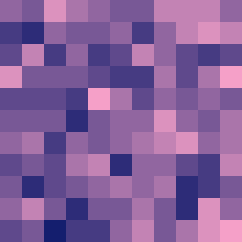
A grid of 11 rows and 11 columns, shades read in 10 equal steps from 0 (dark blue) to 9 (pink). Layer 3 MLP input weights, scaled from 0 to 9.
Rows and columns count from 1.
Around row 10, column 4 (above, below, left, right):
4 2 4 4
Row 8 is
3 4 3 6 7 1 5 5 3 2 7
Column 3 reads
8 5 2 4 3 4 2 3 3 4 0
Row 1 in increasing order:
4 4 4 5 5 5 6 7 7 7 8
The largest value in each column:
8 7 8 6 9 6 7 8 8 8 9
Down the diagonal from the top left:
5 1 2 4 9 5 6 5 1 8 9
